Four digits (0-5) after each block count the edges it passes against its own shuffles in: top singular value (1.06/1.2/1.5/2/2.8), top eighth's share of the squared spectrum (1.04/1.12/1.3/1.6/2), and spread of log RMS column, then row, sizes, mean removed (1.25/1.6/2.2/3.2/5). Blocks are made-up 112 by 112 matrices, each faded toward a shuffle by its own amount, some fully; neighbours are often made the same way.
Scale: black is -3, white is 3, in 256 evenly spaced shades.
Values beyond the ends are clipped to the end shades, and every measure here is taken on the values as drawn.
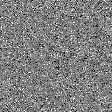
3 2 0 0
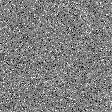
1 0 0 0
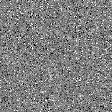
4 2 1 1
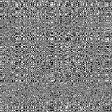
5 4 3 4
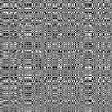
5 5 4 5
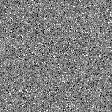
3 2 0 1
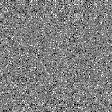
4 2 1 1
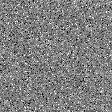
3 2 0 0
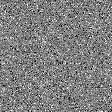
3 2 0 0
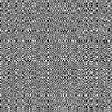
5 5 4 4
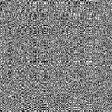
5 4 3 3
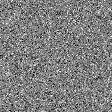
3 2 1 0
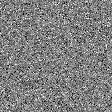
2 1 0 0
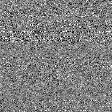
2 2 0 4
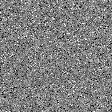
0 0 0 1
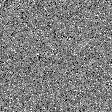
0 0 0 0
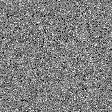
0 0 0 1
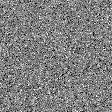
0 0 0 0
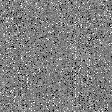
3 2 2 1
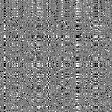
5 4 4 3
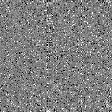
4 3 2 1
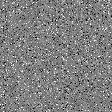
3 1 1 0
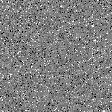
3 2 1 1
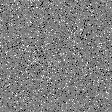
0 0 0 0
